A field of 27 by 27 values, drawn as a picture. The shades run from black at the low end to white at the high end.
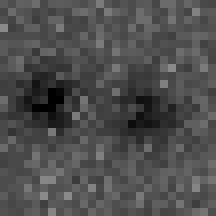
Average level on the scale: 30%. Dips: two. Ninth with the lowest average: middle left. Slope: none. Odd rows or columns: none.
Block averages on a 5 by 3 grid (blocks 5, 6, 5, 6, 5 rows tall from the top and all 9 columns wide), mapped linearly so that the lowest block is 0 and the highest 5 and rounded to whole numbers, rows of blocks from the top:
4 5 5
3 4 4
0 2 2
4 4 4
5 5 5
